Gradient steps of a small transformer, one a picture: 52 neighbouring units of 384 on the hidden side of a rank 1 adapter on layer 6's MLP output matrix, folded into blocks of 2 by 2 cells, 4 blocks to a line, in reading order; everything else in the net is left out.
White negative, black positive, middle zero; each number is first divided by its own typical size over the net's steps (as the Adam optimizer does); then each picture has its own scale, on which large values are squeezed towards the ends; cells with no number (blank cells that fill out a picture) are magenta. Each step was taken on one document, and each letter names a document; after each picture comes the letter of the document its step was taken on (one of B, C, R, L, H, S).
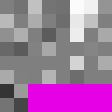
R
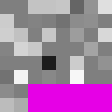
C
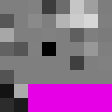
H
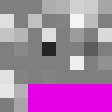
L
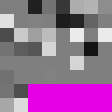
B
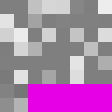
C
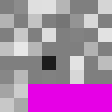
C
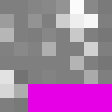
H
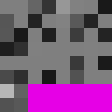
C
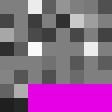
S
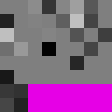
H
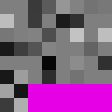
S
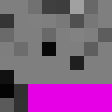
H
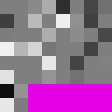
S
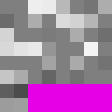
S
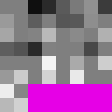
S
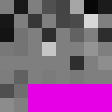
R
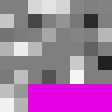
C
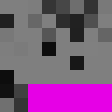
H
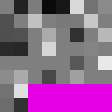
B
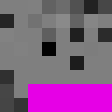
H
